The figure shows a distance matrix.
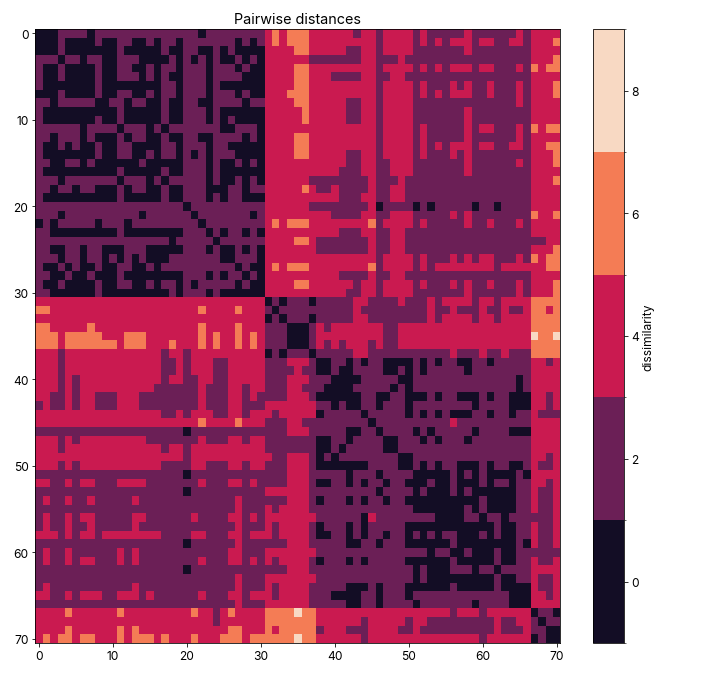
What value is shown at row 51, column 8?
2
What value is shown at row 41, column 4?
4
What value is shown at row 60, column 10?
2
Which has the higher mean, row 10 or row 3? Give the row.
10
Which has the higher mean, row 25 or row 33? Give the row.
33
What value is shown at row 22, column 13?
2
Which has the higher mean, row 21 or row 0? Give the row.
0
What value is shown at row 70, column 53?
4
